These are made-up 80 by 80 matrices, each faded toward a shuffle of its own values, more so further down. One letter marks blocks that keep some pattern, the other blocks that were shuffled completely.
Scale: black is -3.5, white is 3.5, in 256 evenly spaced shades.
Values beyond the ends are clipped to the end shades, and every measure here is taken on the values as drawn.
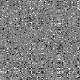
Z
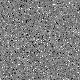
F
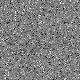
F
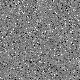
F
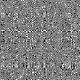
Z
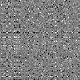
Z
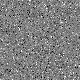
F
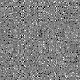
Z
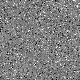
F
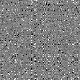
Z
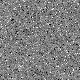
F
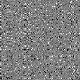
Z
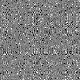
Z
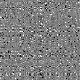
Z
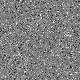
F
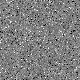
F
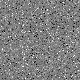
F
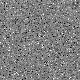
F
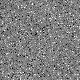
F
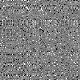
Z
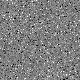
F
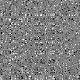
Z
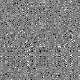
Z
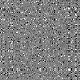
Z
